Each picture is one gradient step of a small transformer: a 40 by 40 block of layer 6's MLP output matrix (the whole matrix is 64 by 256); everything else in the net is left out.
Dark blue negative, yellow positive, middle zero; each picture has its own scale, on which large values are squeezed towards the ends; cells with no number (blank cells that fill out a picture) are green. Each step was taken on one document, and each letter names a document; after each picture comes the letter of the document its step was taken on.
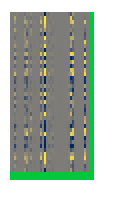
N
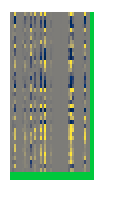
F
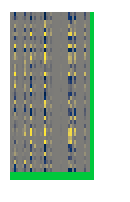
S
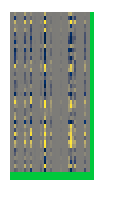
S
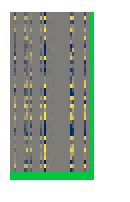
N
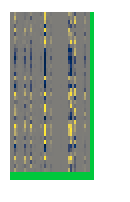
S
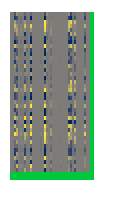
S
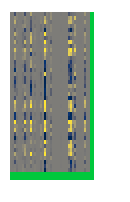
S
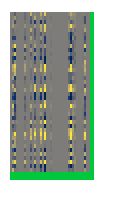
F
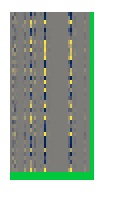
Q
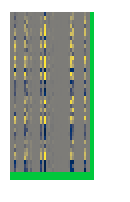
N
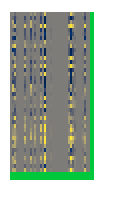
F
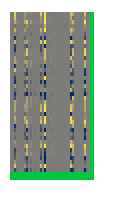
N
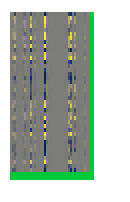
Q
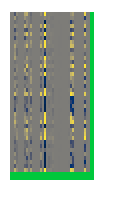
N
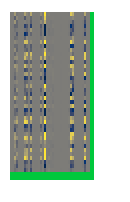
N
